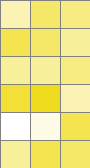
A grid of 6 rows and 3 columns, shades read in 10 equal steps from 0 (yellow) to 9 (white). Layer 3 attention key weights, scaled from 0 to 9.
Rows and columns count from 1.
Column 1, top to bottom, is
6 2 5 1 9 5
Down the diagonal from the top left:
6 3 4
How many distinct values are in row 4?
3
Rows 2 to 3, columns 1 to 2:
2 3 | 5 5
